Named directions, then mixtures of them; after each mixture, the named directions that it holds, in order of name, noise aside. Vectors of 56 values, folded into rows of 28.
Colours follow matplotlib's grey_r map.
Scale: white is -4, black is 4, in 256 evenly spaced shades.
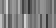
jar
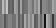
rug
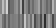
jar, rug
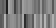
jar, rug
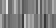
jar, rug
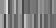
jar, rug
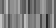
jar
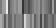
jar, rug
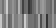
jar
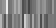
jar, rug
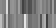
jar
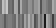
rug
